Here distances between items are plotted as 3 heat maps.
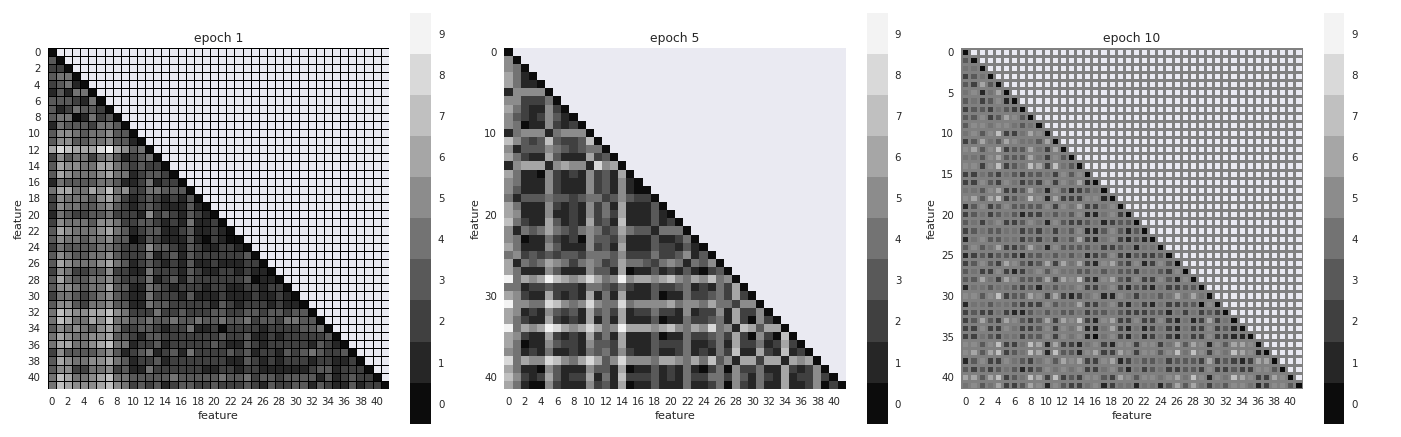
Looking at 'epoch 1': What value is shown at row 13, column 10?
2
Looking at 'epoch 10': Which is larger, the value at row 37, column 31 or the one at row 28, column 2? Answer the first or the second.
the second
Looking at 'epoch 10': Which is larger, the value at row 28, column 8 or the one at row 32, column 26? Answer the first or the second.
the second
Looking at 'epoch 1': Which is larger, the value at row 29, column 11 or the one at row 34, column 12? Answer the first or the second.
the second
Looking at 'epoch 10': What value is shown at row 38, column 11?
3
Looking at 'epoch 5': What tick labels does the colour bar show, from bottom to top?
0, 1, 2, 3, 4, 5, 6, 7, 8, 9
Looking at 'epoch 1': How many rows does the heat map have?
42
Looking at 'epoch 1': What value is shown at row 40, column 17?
3
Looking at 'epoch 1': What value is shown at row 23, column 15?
1
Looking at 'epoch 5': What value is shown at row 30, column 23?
2
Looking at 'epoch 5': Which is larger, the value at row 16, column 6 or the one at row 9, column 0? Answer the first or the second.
the second
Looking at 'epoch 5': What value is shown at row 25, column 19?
2
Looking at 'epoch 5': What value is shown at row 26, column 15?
4
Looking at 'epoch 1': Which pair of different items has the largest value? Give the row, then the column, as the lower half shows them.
12, 7
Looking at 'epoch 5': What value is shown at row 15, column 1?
4
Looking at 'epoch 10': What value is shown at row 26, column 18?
6
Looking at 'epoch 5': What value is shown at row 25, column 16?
2
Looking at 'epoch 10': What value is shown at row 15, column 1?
2
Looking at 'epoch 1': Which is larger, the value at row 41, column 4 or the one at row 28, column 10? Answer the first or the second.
the first
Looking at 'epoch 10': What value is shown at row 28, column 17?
5
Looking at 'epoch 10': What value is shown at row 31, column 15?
2
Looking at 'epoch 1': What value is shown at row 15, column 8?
4
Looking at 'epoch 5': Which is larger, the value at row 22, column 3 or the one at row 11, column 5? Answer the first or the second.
the second
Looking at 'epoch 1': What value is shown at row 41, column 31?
3
